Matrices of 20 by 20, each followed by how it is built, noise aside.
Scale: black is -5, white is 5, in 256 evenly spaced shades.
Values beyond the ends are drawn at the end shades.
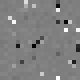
sparse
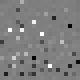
sparse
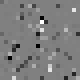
sparse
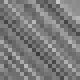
Toeplitz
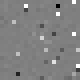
sparse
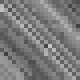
Toeplitz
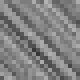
Toeplitz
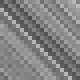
Toeplitz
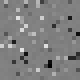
sparse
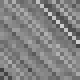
Toeplitz
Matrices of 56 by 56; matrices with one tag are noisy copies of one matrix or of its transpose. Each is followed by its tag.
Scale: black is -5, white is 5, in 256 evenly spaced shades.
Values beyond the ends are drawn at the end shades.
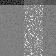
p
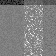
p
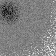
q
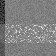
p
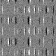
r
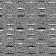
r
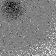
q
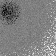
q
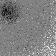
q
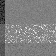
p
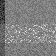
p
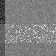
p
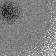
q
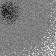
q
